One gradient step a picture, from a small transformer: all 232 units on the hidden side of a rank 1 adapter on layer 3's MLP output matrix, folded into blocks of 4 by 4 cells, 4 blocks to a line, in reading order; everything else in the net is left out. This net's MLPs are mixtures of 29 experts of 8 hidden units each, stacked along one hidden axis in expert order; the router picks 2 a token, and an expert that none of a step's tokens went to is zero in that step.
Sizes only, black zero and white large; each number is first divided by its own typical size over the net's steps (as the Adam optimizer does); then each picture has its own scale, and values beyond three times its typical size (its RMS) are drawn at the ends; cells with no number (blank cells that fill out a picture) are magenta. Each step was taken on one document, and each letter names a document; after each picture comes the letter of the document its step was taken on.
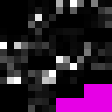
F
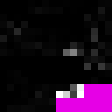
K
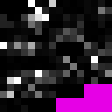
F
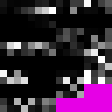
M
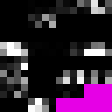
M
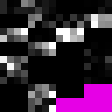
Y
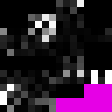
M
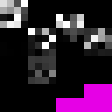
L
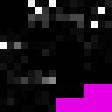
F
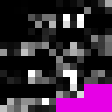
M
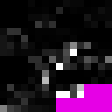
K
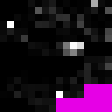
K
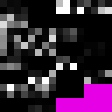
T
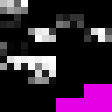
L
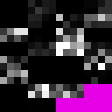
Y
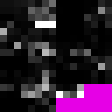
K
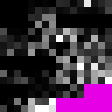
M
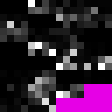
K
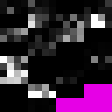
Y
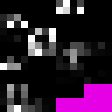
T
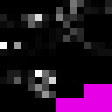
F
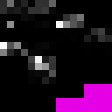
L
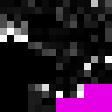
K
